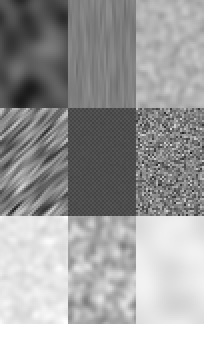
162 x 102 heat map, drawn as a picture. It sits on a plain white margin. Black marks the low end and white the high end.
The table splits into 3 rows of 3 panels. Panel 1,1: low, smooth. Panel 1,2: middling, streaked downward, faint in contrast. Panel 1,3: high, blotchy, faint in contrast. Panel 2,1: middling, slanting up to the right, strong in contrast. Panel 2,2: low, checkered, faint in contrast. Panel 2,3: middling, fine-grained, strong in contrast. Panel 3,1: very high, blotchy, faint in contrast. Panel 3,2: high, blotchy. Panel 3,3: very high, smooth, faint in contrast.
